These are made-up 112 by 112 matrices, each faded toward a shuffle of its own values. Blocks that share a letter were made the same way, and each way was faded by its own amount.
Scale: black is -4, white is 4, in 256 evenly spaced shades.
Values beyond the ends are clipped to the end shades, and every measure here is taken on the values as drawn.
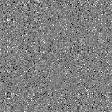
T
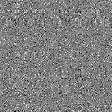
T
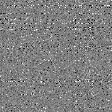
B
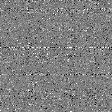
B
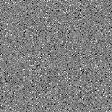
T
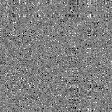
T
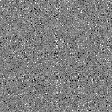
T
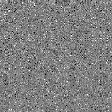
T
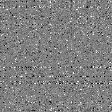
B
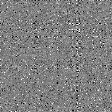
B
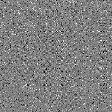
T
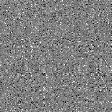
T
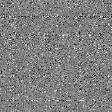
B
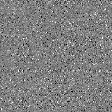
T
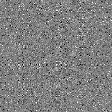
T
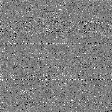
B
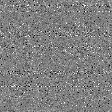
B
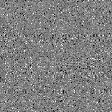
T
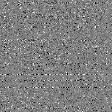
B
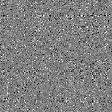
T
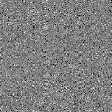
T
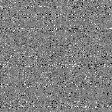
B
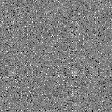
T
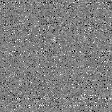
B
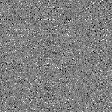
T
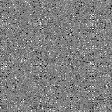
T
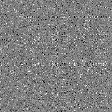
T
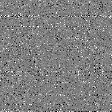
B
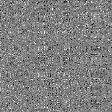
T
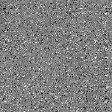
B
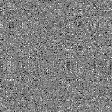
T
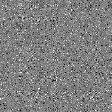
T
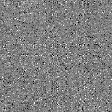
T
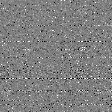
B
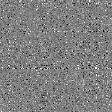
B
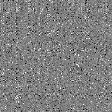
T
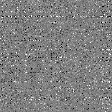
B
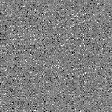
T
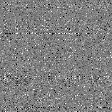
B
